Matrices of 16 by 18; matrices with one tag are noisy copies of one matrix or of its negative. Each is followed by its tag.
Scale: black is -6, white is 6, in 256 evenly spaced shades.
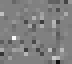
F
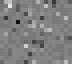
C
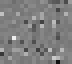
F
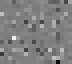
F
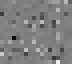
F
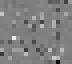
F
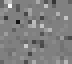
C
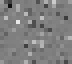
C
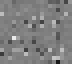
F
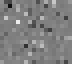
C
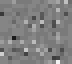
F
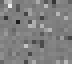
C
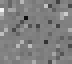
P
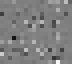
F
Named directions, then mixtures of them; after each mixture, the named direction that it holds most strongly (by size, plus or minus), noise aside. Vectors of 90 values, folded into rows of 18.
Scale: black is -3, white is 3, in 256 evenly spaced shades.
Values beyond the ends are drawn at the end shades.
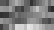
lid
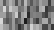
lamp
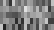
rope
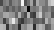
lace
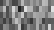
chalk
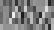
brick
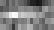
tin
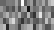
lace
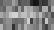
tin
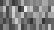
chalk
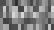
chalk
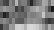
lid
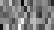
lace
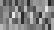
brick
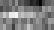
tin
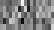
lace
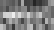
tin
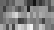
tin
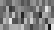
brick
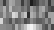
lamp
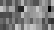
lid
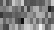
lid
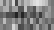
tin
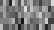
rope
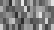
lace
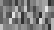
brick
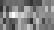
tin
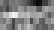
tin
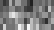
rope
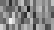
lace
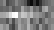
tin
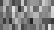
chalk
